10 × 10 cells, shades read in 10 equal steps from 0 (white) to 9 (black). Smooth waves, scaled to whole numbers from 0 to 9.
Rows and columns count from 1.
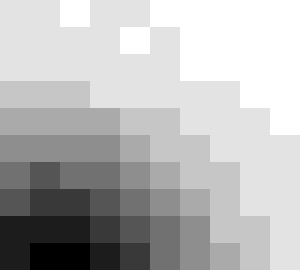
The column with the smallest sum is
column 10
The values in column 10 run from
0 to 1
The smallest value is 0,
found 18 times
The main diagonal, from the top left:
1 1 1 1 2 2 2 2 2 1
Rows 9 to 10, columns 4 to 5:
7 6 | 8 7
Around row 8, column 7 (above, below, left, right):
2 4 4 2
